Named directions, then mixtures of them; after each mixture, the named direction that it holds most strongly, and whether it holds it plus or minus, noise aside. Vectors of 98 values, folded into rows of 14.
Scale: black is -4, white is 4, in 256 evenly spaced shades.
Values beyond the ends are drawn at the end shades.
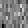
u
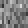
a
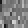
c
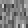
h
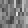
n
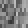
n, plus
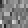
c, plus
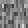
h, plus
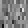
u, plus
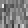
h, plus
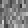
a, minus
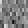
c, minus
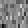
u, plus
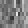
n, plus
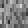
a, plus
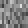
a, plus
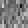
a, minus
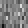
u, plus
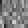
c, plus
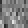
c, plus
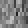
n, minus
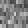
a, minus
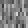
h, minus
